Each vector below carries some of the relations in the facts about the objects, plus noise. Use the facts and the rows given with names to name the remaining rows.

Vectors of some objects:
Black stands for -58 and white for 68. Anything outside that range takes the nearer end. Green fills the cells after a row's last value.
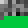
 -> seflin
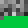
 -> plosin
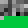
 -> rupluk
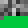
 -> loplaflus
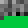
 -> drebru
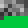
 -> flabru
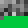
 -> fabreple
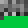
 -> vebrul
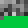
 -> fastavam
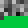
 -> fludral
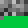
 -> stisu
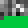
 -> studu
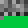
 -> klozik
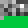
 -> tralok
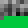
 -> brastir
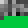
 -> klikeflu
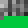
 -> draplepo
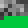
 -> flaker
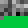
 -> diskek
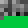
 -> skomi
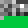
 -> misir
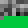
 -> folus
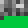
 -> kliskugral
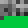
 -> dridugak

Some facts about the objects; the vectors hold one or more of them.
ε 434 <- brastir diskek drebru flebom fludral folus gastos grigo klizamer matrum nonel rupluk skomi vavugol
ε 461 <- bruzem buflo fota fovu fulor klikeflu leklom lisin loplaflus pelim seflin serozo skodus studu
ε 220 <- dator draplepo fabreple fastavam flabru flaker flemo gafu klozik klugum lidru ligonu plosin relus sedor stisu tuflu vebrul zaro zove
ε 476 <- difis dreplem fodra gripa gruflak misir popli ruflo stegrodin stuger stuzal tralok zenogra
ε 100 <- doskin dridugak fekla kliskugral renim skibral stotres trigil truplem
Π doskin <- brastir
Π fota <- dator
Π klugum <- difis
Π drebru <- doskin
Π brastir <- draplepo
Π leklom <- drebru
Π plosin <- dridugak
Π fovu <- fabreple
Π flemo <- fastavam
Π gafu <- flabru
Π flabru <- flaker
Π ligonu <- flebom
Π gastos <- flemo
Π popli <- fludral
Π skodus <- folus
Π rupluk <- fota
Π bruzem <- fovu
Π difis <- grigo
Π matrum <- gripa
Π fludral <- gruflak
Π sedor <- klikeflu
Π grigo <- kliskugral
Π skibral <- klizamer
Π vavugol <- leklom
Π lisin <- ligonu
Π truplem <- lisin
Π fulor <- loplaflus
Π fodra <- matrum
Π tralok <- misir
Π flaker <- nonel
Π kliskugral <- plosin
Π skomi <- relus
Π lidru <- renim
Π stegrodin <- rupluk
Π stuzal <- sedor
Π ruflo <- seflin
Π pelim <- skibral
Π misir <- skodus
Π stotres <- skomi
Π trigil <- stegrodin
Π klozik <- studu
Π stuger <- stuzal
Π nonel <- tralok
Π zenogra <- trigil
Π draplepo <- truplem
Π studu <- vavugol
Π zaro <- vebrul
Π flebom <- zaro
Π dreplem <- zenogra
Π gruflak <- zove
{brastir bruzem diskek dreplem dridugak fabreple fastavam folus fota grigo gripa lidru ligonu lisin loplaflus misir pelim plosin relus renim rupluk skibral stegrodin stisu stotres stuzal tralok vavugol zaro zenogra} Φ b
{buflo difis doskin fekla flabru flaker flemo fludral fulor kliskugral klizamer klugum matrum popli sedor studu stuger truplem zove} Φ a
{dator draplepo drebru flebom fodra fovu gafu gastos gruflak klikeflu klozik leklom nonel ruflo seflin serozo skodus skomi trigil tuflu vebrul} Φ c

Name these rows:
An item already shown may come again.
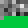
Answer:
gripa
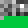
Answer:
misir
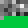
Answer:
gripa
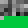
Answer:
rupluk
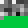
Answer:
gruflak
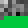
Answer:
nonel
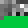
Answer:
stuzal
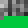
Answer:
draplepo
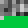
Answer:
stegrodin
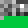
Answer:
misir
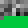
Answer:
grigo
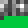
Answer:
truplem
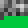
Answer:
fekla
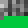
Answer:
draplepo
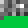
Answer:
difis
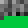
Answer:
drebru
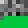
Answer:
serozo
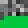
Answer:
leklom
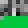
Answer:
fota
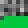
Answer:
trigil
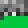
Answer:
zaro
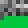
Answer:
stotres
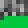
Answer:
flemo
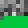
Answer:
plosin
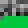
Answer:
folus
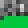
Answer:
doskin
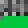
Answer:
dator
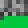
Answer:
klugum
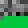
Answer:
gastos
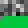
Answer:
vavugol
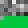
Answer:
dreplem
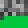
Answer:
klugum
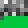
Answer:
ligonu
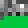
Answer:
stuger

